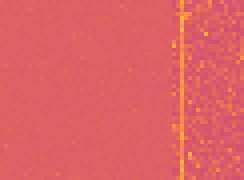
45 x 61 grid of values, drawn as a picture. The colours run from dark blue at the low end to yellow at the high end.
No overall slope runs across the table. Column 46 differs from the columns beside it. A vertical seam about 70% of the way across splits the table, and the left part is calmer. The values are skewed, with a long tail toward high values. On average the colour sits 60% of the way up the scale.
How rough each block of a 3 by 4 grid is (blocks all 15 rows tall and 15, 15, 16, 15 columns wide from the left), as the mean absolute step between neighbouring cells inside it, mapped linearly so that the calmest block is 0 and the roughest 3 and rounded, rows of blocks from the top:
0 0 1 3 / 0 0 1 3 / 0 0 1 3
